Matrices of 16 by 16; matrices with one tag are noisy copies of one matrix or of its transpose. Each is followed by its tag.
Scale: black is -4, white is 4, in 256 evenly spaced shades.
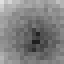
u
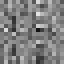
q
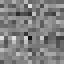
q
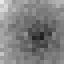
u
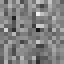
q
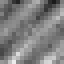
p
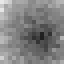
u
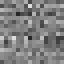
q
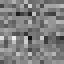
q
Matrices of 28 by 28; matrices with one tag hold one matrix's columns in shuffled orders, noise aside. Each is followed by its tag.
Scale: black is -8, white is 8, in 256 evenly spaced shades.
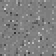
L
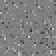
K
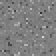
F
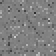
F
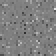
L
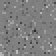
K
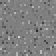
K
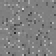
L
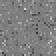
L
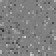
K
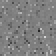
K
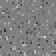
K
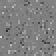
K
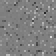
F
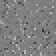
K
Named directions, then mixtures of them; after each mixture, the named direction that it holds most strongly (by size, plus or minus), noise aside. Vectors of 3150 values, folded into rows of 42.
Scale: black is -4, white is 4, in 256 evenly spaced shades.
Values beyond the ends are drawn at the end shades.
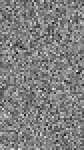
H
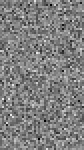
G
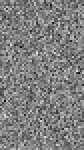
H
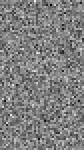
G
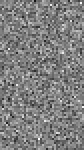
G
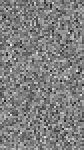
H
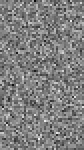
G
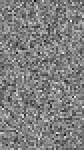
H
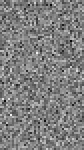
G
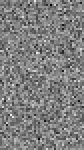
G
